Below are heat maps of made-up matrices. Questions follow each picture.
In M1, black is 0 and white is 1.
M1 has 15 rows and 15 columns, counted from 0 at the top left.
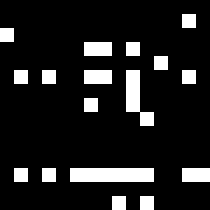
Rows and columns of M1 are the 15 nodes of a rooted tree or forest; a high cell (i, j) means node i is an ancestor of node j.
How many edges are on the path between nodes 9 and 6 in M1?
1
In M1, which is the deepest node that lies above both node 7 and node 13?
5
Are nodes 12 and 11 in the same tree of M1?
no
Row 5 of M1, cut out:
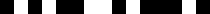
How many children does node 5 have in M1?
2
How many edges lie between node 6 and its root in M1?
4
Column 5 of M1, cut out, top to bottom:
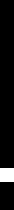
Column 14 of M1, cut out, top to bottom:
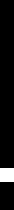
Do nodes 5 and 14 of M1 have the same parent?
yes
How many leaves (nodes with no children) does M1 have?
5
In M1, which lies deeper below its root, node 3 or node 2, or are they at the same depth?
node 3
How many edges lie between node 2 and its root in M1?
0
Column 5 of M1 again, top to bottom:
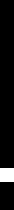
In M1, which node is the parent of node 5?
12
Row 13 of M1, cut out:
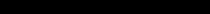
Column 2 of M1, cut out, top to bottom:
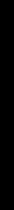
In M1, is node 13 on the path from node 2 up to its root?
no
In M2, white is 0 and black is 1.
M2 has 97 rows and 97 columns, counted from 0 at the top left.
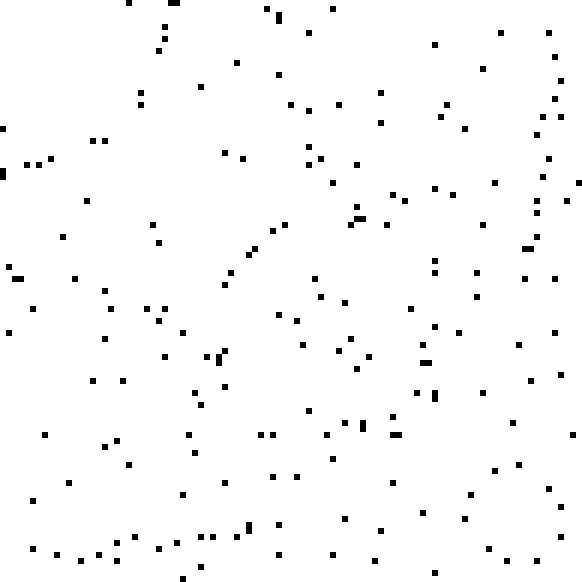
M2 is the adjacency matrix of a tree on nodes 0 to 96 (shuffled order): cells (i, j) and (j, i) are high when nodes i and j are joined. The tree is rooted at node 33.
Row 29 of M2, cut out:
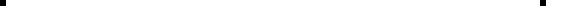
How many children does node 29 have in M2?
1
